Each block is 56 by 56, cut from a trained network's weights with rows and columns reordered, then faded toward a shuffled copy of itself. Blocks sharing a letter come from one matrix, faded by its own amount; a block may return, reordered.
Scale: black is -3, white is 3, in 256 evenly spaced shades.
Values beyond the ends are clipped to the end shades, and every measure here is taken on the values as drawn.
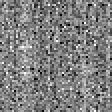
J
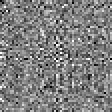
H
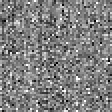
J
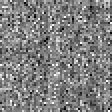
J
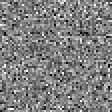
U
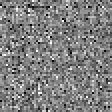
U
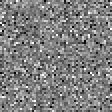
U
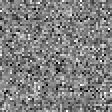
U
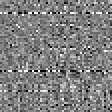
H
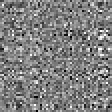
H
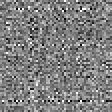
H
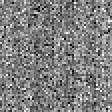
J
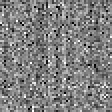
J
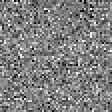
U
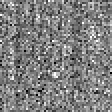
J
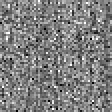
J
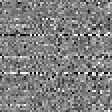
H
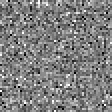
U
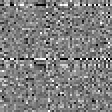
H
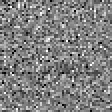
U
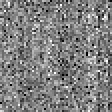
J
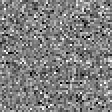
U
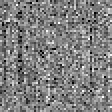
J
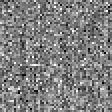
J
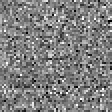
U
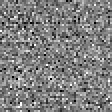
U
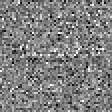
U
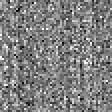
J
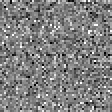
U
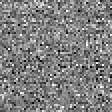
U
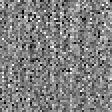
J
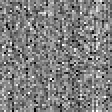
J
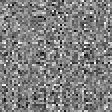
H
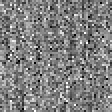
J
